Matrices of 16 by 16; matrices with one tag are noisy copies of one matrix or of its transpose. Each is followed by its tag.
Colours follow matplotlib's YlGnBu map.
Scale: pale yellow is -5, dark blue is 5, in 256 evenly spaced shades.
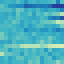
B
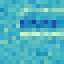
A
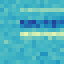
A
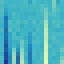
B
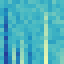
B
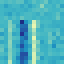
A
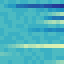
B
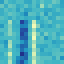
A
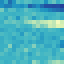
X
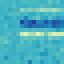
A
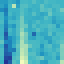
X
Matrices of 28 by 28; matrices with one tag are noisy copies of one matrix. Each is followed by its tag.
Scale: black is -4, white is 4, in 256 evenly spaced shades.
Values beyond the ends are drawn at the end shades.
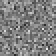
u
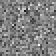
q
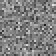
u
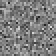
u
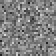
q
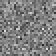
u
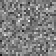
q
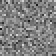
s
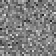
s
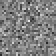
q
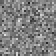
q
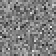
u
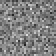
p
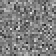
u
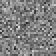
u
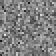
q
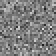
u
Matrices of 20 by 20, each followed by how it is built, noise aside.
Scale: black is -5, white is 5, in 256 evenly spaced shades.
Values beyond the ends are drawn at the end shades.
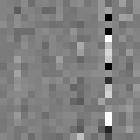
uneven columns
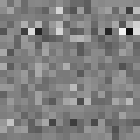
uneven rows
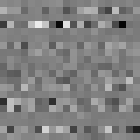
uneven rows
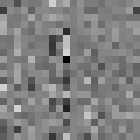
uneven columns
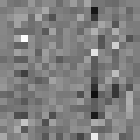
uneven columns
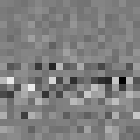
uneven rows
